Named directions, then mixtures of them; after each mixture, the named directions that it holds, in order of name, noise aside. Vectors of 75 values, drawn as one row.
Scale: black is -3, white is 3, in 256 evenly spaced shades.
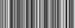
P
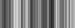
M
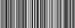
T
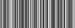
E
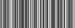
E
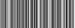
E, P, T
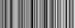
M, P, T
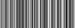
E, P, T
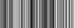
M, P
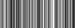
E, M, T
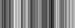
M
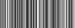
E, P, T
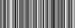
E, T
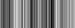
M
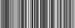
E, M, T
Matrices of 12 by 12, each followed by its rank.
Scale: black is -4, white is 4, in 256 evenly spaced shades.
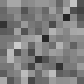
full rank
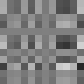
one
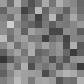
full rank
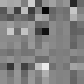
two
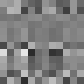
two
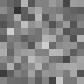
full rank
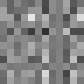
two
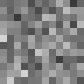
full rank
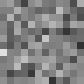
full rank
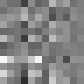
two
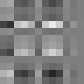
one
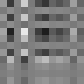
one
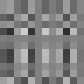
one
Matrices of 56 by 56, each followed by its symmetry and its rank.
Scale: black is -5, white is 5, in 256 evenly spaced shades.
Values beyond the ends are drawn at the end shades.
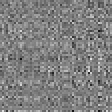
neither, rank five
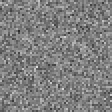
neither, full rank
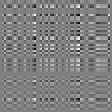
neither, rank one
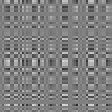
neither, rank one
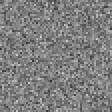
neither, full rank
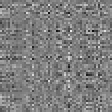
neither, rank five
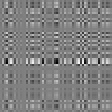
neither, rank one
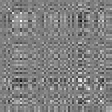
symmetric, rank three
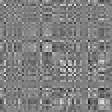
symmetric, rank three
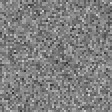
neither, full rank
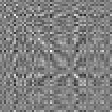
symmetric, rank three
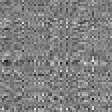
neither, rank five
